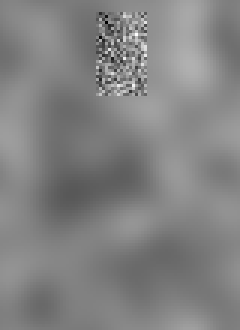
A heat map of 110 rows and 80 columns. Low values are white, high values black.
Values change most from cell to cell in the top middle. The distribution is heavy-tailed on both sides. No row or column stands out. In the top middle lies a patch that is rougher than the rest. Overall the values sit about 50% of the way up the scale. No regular stripes run through it.
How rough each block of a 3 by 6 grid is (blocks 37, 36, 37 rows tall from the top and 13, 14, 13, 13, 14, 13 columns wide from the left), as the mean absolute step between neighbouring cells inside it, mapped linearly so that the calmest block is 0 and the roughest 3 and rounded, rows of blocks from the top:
003300
000000
000000
